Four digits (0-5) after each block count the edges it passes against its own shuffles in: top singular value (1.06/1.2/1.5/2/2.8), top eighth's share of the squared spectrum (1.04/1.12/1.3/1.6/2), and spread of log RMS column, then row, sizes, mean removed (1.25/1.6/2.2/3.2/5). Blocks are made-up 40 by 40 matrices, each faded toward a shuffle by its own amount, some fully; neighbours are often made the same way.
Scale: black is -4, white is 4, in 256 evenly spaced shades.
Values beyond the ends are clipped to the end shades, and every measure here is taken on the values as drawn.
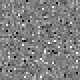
0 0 0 0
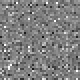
3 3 1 2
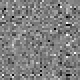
3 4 2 2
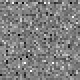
1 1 0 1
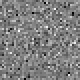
0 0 0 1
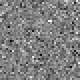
1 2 0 0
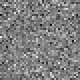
0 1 0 0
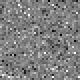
1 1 0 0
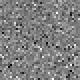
2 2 0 0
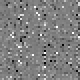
3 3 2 0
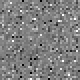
2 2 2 0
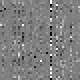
4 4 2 0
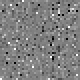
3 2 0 0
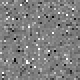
0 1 0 0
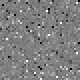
1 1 1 0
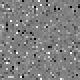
0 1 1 1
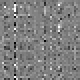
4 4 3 1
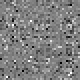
3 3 1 1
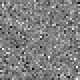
0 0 0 0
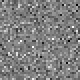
3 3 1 1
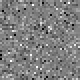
2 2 0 0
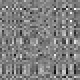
4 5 3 3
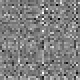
4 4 2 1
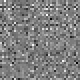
4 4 2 2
